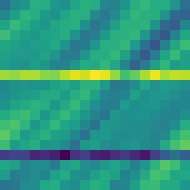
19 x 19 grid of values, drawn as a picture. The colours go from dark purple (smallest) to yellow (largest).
A few values lie far out on both sides of the bulk. Rows 8 and 16 differ from the rows beside them. The top left is the calmest part.
